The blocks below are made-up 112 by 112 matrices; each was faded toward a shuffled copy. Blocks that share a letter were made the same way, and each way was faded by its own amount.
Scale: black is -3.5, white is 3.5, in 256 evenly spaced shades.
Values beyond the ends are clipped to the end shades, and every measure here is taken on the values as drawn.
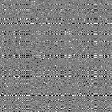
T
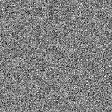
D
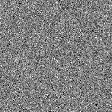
D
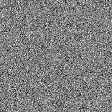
D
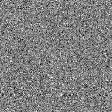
D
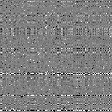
T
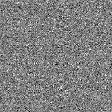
D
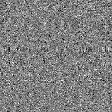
D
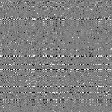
T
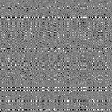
T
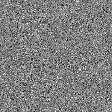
D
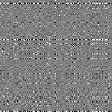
T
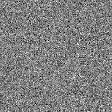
D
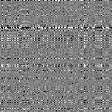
T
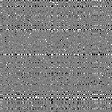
T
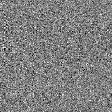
D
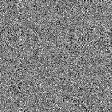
D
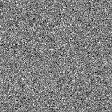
D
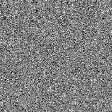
D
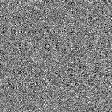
D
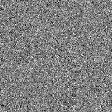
D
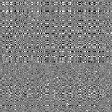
T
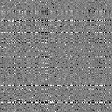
T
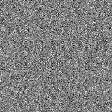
D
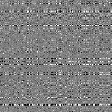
T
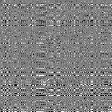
T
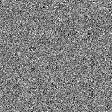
D
